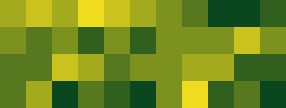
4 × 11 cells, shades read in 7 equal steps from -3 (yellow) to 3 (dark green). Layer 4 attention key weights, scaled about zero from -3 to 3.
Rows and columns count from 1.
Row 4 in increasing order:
-3 -1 0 1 1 1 2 2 3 3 3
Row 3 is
1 1 -2 -1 1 0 0 -1 -1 2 2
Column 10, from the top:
3 -2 2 1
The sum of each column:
1 -1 0 -1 1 4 0 -3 4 4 7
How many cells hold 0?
11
